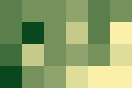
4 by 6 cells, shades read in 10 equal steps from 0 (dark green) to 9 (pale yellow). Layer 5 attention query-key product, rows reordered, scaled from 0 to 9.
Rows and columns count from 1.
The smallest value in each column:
0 0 4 5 3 4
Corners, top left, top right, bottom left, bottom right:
3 4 0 9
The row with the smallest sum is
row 1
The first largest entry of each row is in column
4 6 6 5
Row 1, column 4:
5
